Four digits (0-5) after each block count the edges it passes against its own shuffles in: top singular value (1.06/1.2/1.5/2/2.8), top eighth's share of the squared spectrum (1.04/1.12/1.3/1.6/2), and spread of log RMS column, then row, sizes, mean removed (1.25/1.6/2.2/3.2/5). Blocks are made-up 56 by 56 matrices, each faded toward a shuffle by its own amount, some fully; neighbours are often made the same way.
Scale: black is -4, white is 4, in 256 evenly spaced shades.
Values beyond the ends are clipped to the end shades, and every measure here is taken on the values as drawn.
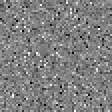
0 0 0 0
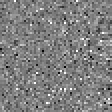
3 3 1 1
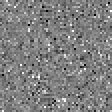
2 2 1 0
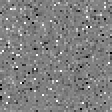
2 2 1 0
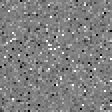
0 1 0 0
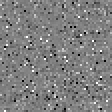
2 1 1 0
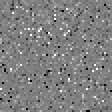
0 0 0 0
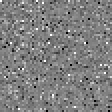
2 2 0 0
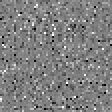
3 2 0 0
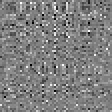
4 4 2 2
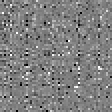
4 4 2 2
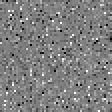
2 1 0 0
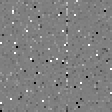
2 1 0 0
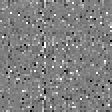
3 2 1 1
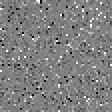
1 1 0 0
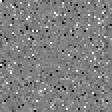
1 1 0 0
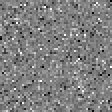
0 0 0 0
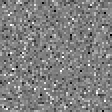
1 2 0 0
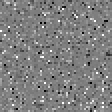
1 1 0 0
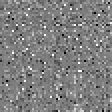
3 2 1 1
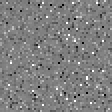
0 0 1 0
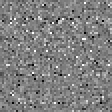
1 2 0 2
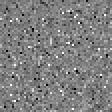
0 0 0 0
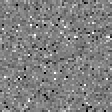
0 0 0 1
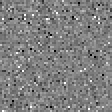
1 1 0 1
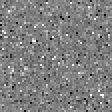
0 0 0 0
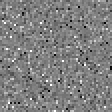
0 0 0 0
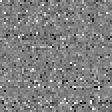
1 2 0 3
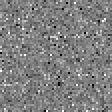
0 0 0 1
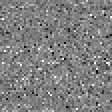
1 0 0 1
